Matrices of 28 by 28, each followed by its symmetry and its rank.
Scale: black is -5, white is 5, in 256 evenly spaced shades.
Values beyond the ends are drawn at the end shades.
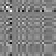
symmetric, rank two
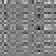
neither, rank two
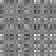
symmetric, rank two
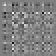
symmetric, rank two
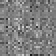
neither, rank five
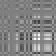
symmetric, rank one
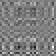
neither, rank two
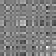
symmetric, rank two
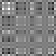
symmetric, rank one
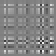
symmetric, rank one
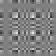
symmetric, rank one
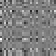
neither, rank two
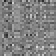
neither, rank five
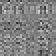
neither, rank five
